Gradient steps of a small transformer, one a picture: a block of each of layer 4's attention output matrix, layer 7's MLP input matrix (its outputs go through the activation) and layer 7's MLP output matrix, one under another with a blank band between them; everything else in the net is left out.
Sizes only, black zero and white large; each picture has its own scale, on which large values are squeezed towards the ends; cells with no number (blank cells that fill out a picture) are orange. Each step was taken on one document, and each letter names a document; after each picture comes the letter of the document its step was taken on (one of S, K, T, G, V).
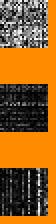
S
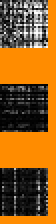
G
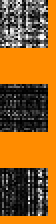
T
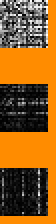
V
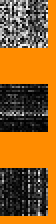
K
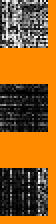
S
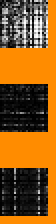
G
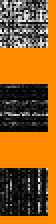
K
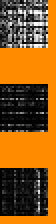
G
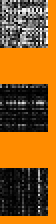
V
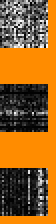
S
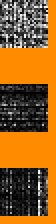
S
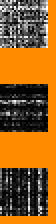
K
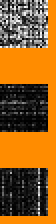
V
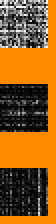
V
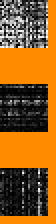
V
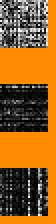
K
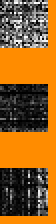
S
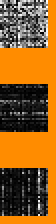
V
